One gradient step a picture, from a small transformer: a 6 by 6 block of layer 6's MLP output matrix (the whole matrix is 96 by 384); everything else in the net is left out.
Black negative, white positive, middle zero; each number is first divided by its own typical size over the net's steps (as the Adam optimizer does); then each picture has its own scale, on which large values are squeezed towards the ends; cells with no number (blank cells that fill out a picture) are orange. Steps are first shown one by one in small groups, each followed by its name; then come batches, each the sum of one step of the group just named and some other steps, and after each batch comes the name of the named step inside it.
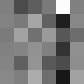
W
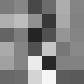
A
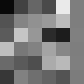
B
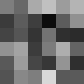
A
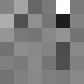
W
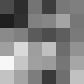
B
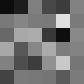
B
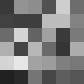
B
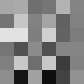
W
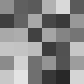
W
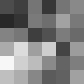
A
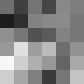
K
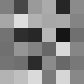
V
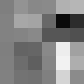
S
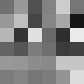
V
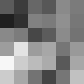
K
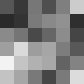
K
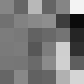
S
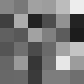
S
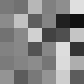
S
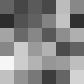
K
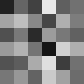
V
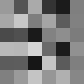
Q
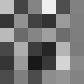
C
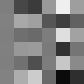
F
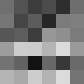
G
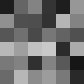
G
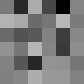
Q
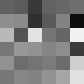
G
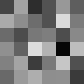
G
